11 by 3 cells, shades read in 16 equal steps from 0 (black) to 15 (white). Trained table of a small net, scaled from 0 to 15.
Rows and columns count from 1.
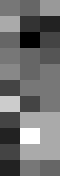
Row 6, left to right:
4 7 7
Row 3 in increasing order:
0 4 6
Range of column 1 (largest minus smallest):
10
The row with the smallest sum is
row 3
